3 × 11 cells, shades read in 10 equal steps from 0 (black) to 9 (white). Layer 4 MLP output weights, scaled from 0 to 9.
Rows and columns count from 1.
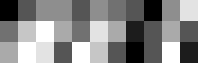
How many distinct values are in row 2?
7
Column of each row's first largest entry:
11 3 2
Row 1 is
0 3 5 5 3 5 4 3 0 5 8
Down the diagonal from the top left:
0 7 8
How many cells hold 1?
2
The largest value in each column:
6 9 9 6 9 8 6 3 3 9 8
